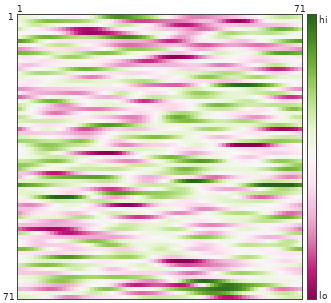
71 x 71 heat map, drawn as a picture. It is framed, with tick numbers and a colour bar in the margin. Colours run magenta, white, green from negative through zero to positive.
The values follow a bell shape. Streaks run across, left to right. No overall slope runs across the table. The halves do not mirror each other. The top middle is the ninth with the lowest average.
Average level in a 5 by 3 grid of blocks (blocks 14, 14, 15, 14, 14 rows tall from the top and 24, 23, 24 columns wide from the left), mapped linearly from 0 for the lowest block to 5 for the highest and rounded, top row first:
4 0 2 / 2 3 5 / 4 4 3 / 2 3 3 / 4 2 4
